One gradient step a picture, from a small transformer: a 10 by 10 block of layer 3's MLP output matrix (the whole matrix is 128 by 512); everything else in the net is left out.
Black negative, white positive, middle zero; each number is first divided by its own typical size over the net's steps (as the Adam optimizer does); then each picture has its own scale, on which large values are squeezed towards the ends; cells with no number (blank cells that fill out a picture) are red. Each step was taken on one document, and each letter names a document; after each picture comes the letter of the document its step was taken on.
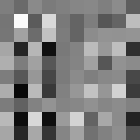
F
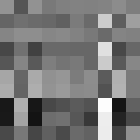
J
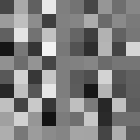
F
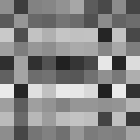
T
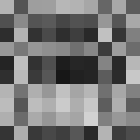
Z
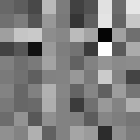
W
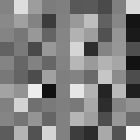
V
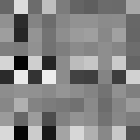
F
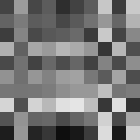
Z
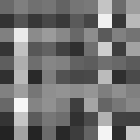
J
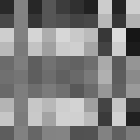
T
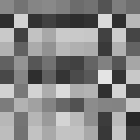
T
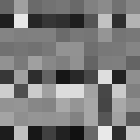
J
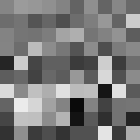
J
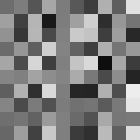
W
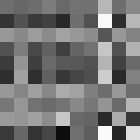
J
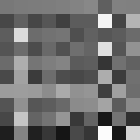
J
